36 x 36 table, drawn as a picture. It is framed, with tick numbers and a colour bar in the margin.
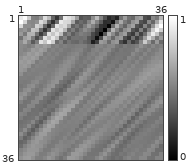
Grain: diagonal, up to the right. Mirror symmetry: none. Seam: horizontal, 20% of the way down, the bottom part calmer. Ninth with the highest average: top left. Slope: none. Histogram: heavy tails on both sides.
